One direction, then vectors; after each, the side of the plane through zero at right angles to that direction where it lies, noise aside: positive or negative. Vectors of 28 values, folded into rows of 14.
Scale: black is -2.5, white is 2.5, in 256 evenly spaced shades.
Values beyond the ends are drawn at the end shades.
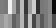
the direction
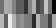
positive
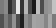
negative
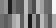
negative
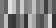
positive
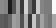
negative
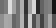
positive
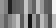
negative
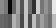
negative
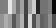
positive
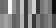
positive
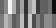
positive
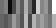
negative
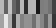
positive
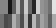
negative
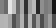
positive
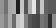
positive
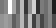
positive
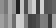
positive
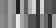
positive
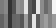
negative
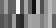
negative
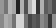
positive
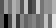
negative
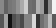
negative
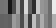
negative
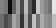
negative
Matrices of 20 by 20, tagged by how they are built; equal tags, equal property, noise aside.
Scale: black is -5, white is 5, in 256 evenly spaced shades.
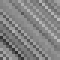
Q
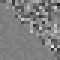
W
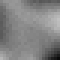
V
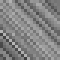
Q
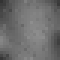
V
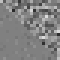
W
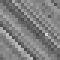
Q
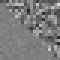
W
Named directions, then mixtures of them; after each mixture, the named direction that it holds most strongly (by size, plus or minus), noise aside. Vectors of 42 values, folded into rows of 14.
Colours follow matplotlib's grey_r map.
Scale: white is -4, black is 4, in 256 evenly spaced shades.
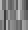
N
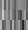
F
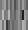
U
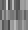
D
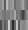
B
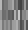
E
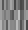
E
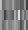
E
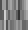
N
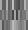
D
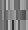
B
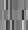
U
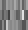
U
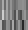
F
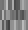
D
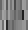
U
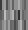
E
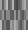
D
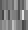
U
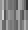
N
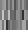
U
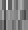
N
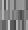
B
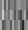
F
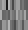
D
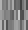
E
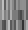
F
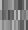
E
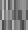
F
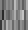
U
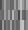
E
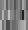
U
